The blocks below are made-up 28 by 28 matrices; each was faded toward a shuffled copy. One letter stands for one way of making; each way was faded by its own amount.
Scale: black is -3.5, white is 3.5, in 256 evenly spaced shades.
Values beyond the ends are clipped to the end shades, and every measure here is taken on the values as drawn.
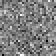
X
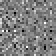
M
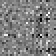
M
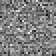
X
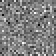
X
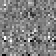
M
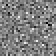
X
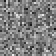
X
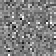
M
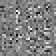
M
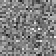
X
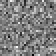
X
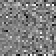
M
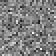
X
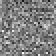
X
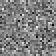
X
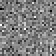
X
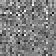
M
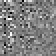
M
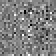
M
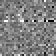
M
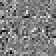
M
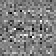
M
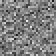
X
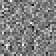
X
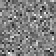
X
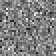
X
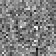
X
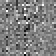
M
